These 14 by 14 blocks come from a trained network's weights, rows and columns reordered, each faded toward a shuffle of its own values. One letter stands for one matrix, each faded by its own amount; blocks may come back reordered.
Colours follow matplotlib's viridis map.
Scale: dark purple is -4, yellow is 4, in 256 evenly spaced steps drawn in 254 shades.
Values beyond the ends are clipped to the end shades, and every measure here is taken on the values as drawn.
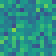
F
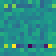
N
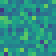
F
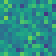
F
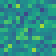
F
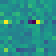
N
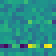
N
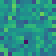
F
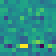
N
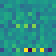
N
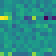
N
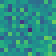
F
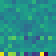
N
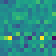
N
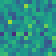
F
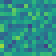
F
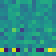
N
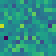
F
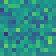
F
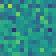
F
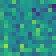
F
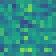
N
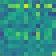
N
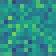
F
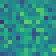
F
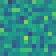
F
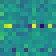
N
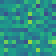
N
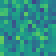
F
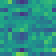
N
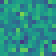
F
